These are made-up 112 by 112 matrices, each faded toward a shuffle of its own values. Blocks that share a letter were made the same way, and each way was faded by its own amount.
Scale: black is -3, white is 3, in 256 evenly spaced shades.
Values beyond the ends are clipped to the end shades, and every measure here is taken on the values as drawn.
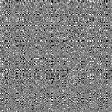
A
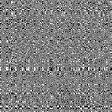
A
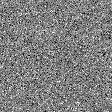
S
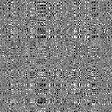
A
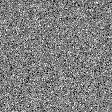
S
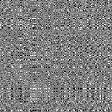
A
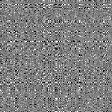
A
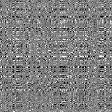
A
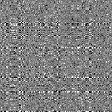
A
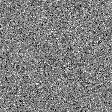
S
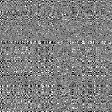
A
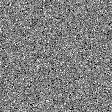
S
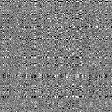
A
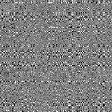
A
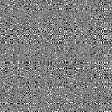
A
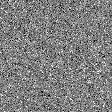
S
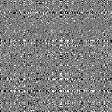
A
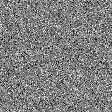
S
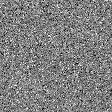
S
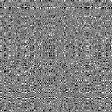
A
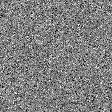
S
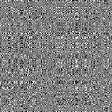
A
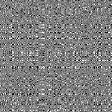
A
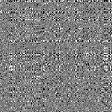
A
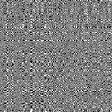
A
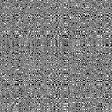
A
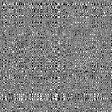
A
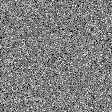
S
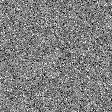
S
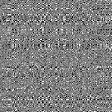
A
